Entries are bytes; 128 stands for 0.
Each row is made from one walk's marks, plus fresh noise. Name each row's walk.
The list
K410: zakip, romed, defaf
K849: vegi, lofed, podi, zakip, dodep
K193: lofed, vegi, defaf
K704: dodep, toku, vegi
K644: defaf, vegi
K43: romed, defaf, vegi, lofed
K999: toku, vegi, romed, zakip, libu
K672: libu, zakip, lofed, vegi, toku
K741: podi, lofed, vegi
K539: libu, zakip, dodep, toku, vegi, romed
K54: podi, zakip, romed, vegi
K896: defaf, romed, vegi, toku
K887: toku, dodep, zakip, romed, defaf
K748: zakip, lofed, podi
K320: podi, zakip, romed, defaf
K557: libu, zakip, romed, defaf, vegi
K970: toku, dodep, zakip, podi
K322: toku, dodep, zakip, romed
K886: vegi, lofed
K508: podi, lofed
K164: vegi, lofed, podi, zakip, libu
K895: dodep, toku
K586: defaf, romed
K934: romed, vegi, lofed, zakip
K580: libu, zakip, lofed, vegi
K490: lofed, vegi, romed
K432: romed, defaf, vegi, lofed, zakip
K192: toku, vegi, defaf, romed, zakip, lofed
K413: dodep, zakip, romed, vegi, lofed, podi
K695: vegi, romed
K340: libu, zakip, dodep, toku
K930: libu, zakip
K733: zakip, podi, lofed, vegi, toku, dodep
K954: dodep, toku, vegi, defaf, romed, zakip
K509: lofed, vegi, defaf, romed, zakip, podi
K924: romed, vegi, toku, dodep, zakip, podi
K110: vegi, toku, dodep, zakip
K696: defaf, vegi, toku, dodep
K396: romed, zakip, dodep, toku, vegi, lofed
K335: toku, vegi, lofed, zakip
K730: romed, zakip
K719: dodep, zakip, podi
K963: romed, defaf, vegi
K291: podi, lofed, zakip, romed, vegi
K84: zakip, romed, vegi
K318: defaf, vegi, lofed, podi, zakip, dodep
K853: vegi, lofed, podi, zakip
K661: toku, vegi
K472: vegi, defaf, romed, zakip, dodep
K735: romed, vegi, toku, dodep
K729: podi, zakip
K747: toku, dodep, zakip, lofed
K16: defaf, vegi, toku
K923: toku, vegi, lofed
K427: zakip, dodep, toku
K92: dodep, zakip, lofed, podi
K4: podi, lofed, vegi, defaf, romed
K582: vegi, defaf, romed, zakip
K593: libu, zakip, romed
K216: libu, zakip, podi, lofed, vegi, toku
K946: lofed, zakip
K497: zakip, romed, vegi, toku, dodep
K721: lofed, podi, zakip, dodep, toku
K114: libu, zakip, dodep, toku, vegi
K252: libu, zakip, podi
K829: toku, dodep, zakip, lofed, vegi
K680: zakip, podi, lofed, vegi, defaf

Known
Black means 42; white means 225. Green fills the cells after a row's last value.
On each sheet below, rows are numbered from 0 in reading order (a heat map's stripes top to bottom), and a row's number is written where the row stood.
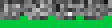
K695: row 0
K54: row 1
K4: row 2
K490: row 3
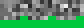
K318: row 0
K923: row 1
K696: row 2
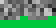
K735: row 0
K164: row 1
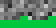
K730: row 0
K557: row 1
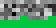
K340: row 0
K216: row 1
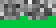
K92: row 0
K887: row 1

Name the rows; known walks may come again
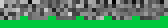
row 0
K539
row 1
K580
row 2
K432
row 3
K923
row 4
K886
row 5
K490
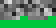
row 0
K672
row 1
K164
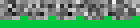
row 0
K895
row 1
K114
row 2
K340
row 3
K748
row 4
K887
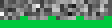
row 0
K508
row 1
K696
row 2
K747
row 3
K930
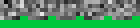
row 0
K320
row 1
K509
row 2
K695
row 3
K396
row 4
K54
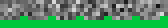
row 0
K84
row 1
K192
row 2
K593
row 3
K410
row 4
K16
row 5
K733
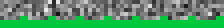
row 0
K849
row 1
K252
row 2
K954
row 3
K735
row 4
K680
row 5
K704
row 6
K829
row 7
K582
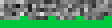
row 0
K721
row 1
K4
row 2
K853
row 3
K730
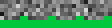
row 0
K557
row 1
K934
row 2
K92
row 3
K946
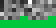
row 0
K741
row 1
K924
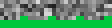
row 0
K999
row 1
K216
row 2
K335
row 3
K318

